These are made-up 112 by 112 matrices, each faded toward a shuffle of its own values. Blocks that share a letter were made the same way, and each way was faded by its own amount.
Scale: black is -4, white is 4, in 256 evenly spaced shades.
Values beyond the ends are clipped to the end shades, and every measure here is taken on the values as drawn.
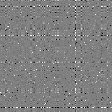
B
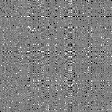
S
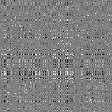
B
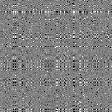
B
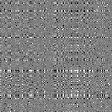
B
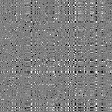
B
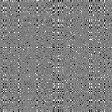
B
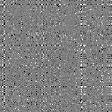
S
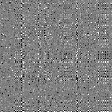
S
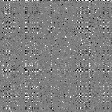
S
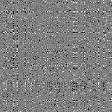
S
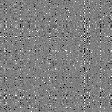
S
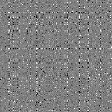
S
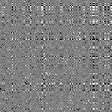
B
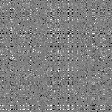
S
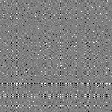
B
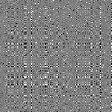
B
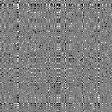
B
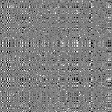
B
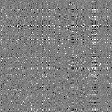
S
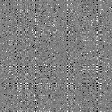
S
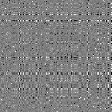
B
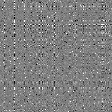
S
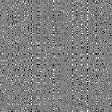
S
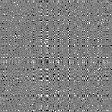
B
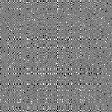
B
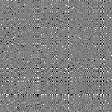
B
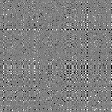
B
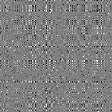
B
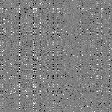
S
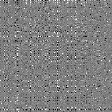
S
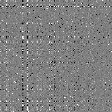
S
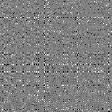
S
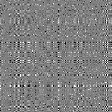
B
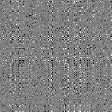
S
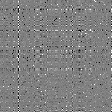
B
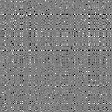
B
